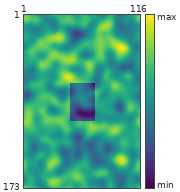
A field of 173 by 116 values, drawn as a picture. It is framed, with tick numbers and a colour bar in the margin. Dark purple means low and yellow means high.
In the centre lies a patch that is lower than the rest. The centre is the roughest part. On average the colour sits 60% of the way up the scale.
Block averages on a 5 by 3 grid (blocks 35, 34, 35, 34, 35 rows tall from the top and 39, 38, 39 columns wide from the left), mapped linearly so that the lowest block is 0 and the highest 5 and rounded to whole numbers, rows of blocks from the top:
434 | 453 | 403 | 424 | 433
